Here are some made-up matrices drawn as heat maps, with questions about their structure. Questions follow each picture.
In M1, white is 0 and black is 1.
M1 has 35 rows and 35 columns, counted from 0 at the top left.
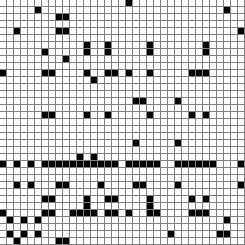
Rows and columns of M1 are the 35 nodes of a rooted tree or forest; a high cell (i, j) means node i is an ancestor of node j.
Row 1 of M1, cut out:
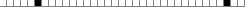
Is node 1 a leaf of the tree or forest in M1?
no
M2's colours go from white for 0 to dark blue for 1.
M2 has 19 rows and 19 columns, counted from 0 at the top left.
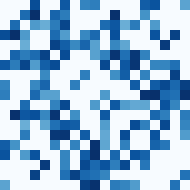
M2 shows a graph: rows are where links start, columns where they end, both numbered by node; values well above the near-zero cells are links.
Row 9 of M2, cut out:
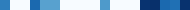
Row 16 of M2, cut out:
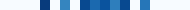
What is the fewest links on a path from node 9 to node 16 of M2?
1
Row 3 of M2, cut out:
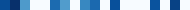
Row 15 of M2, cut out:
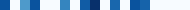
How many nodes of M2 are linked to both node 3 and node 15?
6
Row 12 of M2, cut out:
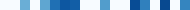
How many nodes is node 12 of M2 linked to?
10
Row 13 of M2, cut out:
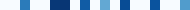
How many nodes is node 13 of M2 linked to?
8
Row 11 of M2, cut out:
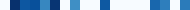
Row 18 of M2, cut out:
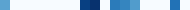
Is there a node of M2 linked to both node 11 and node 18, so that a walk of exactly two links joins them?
no
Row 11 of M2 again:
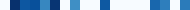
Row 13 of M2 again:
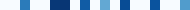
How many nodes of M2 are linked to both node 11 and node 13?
5
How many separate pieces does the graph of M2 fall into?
1
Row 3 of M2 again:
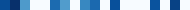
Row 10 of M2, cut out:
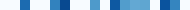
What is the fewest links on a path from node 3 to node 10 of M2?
2
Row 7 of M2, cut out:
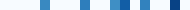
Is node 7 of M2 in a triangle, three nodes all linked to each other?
yes
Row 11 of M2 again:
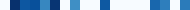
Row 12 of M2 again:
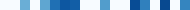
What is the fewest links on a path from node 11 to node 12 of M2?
2
